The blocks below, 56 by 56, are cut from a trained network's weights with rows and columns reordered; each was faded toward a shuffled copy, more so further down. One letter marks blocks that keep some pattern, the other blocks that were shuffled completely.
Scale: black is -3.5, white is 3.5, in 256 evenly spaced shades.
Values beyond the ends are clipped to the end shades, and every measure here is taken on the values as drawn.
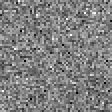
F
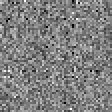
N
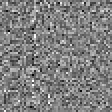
N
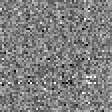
N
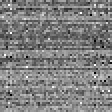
N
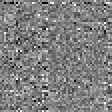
N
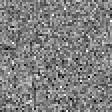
F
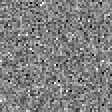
F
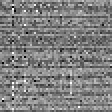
N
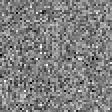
N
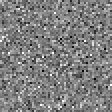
F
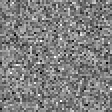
F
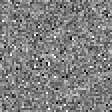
F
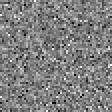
F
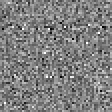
N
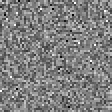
F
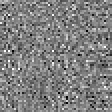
N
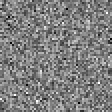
F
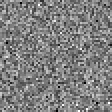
F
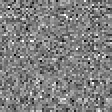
N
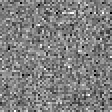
N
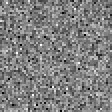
F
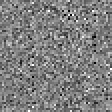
N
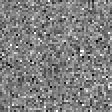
F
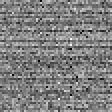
N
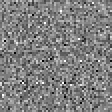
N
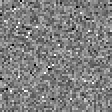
F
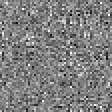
N
